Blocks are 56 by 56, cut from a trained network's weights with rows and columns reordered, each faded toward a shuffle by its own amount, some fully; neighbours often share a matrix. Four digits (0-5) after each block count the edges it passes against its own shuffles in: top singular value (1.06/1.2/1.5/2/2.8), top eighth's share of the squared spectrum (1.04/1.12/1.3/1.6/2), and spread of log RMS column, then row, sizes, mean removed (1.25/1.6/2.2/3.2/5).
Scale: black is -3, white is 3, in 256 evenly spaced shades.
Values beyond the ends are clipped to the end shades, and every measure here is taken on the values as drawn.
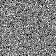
0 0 0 0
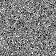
0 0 0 0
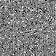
1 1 0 1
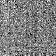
2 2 0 2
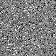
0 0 0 0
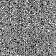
0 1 0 0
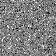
0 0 0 0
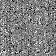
2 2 0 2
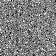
0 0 0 0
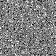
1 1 0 0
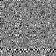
3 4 2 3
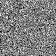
1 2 0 0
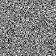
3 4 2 1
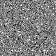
1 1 0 0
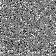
1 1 1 0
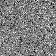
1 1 0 0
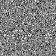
2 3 0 2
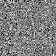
2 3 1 1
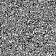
1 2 0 0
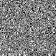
2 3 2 2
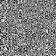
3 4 2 2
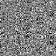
3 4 2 2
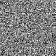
2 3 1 2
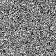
1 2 0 0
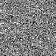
2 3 0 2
